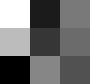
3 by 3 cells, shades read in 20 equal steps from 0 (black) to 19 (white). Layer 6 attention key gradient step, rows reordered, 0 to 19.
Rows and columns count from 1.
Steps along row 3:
up down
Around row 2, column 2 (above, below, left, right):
2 10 14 8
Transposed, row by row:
19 14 0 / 2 4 10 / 9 8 6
